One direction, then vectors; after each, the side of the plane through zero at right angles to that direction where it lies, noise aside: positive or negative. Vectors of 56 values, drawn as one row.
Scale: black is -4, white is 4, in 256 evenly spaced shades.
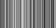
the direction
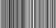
negative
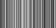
positive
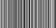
negative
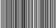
negative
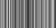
negative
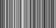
positive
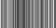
negative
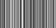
positive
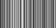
positive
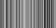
positive
